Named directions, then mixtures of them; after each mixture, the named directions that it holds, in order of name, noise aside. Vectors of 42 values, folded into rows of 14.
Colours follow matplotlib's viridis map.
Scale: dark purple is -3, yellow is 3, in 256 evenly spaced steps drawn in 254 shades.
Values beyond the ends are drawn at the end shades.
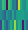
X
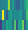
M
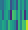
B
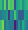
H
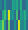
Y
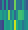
H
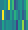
H, M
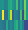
B, M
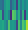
B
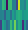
X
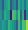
B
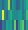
M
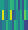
B, M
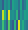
M, Y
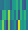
Y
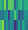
H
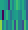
M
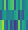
H, Y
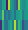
M, X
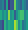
H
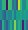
X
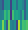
B, Y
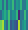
H, Y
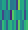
B, X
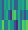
B, H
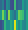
H, M
